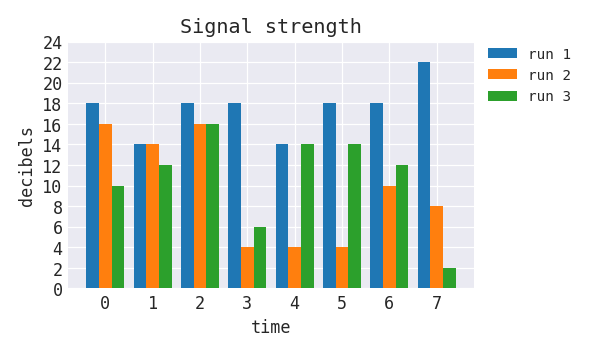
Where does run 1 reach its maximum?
7
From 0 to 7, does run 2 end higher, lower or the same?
lower
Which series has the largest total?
run 1
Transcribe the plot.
Title: Signal strength
x-axis: time, ticks 0 1 2 3 4 5 6 7
y-axis: decibels, ticks 0 2 4 6 8 10 12 14 16 18 20 22 24
Legend: run 1, run 2, run 3
Values:
run 1: 18 14 18 18 14 18 18 22
run 2: 16 14 16 4 4 4 10 8
run 3: 10 12 16 6 14 14 12 2
